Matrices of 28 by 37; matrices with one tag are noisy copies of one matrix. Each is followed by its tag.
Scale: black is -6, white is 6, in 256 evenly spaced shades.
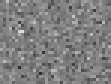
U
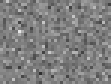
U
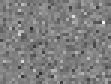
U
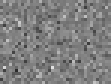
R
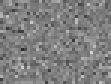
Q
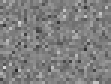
R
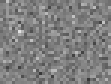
U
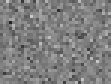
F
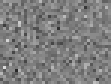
R
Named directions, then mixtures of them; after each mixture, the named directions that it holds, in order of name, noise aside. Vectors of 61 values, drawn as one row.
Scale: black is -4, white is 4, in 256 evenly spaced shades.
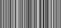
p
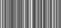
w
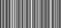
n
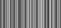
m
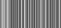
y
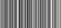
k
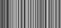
y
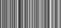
k, m, n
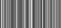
w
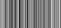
k, w, y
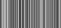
y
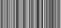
k, p, w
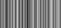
k, n, p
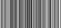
k, n, y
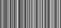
k, m
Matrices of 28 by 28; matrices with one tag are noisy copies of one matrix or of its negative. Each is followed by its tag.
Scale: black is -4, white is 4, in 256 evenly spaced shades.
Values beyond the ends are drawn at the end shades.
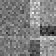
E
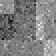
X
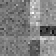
E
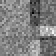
E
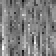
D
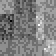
X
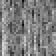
D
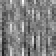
D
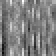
D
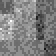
X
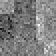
X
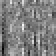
D
